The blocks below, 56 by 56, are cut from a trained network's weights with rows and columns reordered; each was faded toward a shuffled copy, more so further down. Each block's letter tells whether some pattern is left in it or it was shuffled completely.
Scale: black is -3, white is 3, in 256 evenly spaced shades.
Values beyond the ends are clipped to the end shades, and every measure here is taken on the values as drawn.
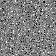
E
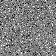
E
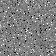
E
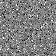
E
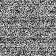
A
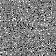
A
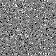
A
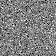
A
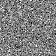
E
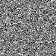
A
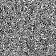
A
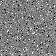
E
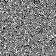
E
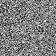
E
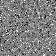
E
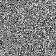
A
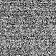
A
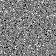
E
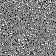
A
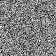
E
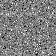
E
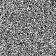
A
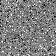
E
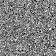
E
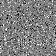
A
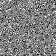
A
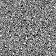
A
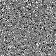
E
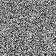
E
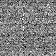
A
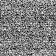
A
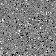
A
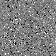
A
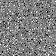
A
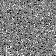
E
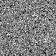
A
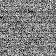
A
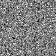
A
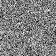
E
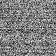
A
